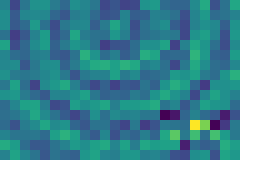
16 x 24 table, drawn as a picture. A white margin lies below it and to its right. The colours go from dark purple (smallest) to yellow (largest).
Rings spread out from the top middle. Values change most from cell to cell in the bottom right. An odd patch, rougher than its surroundings, sits in the bottom right. On average the colour sits 40% of the way up the scale. No overall slope runs across the table.
